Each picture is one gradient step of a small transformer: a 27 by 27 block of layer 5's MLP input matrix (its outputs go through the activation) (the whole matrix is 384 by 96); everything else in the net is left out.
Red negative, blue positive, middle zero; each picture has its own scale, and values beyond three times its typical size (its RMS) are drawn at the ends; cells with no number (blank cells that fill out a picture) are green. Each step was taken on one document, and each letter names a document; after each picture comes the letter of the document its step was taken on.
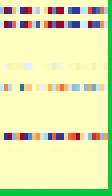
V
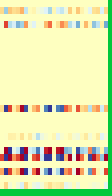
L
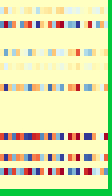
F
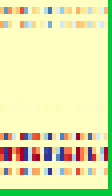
L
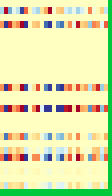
L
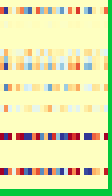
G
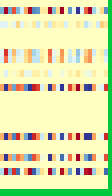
F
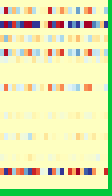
F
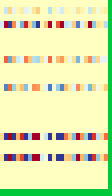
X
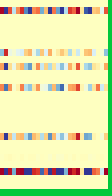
G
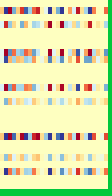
X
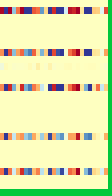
G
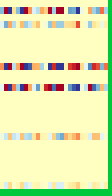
V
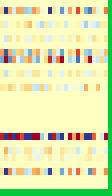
F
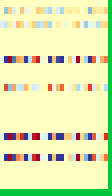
X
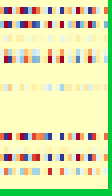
X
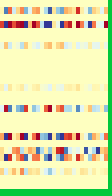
L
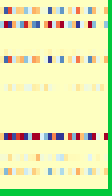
X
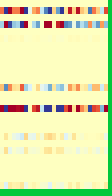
L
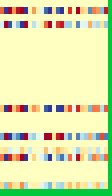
L
